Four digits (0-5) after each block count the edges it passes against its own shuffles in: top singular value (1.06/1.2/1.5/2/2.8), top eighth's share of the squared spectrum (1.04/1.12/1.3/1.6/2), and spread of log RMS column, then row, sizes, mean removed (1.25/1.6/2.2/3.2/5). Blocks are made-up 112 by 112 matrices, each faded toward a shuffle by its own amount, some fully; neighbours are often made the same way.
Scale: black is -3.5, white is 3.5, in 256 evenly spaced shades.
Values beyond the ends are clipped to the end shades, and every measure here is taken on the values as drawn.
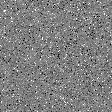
0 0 0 0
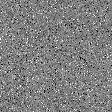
1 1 0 0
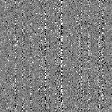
4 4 4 1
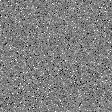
0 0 0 0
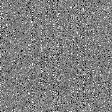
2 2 3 0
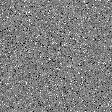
0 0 1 0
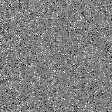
1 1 2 0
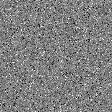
0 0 0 0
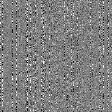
2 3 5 0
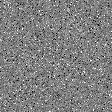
0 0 0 0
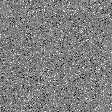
0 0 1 0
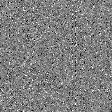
1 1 2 0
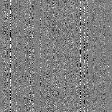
3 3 4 0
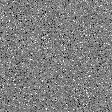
0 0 0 0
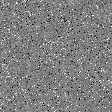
0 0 0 0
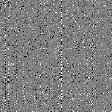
4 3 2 1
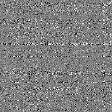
2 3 3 4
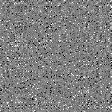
4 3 2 2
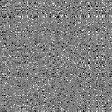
5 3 3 3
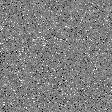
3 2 0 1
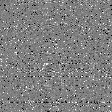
4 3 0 2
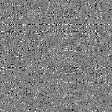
4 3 1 2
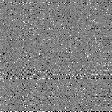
5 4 1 3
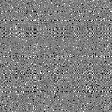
5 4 2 3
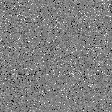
3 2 0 1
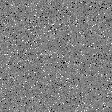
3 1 0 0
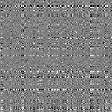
5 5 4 4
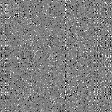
5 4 3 2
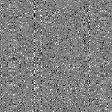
4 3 3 1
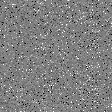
3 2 1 0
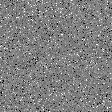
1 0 0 0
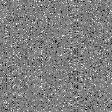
4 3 2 1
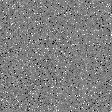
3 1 0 0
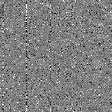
4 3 2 0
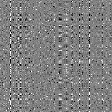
5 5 4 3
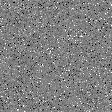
2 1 0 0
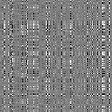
5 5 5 4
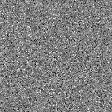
3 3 1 1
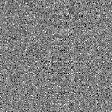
4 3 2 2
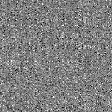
4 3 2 2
